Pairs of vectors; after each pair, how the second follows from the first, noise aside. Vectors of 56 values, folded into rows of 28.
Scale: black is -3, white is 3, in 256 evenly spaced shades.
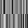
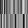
reversed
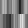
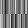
shuffled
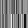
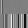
partly zeroed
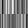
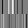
partly zeroed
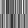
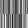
reversed
